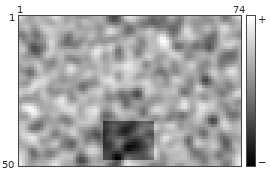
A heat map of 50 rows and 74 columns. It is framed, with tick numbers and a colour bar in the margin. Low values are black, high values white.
The field is mottled with small blotches. An odd patch, lower than its surroundings, sits in the bottom middle. The bottom middle is the roughest part. The bottom middle is the ninth with the lowest average.
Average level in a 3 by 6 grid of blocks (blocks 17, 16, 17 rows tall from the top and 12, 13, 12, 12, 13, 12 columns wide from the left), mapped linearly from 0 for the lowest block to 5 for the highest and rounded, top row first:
4 4 4 4 4 4 / 5 5 5 4 4 4 / 4 4 0 2 4 4
